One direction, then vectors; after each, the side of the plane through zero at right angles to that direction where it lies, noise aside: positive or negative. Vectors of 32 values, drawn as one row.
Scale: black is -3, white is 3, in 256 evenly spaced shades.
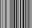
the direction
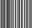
negative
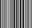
positive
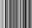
positive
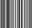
negative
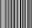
positive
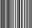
negative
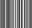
negative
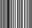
negative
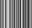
positive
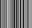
positive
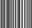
negative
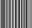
negative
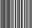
negative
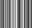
negative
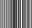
positive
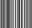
negative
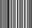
negative
